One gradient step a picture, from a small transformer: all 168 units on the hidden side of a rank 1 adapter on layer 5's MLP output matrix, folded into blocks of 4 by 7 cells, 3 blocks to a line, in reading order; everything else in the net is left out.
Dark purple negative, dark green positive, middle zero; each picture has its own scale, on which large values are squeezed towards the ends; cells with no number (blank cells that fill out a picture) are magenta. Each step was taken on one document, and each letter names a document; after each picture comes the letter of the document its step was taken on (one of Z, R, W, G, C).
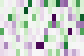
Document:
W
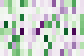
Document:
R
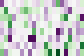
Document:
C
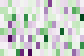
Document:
C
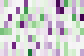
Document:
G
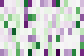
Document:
C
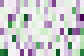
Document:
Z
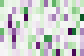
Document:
Z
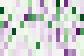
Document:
G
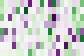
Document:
W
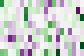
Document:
C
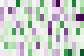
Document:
G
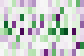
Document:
R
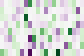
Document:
C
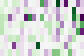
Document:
G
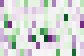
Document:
Z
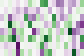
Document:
Z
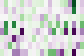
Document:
R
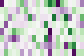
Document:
Z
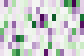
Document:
R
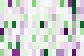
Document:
R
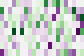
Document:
G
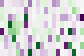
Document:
Z
